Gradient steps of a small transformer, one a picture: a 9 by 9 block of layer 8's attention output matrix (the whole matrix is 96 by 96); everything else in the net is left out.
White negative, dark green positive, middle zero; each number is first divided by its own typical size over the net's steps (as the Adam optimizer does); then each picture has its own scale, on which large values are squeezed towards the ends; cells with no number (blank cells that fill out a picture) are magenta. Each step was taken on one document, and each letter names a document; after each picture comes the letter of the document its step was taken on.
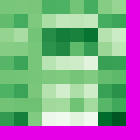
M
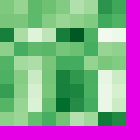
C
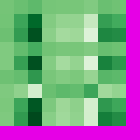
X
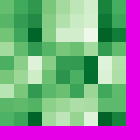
X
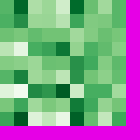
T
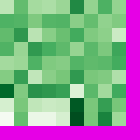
T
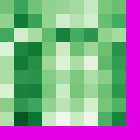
M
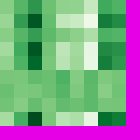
X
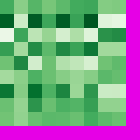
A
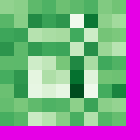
A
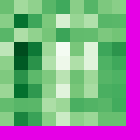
M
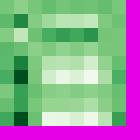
M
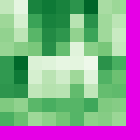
A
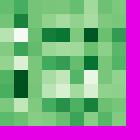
M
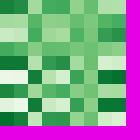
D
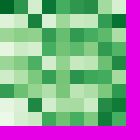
D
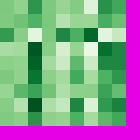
C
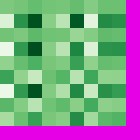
X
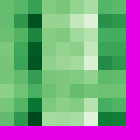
X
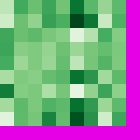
T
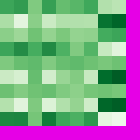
D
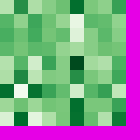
T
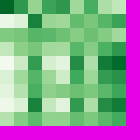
D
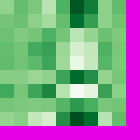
T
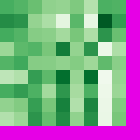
C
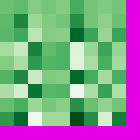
T
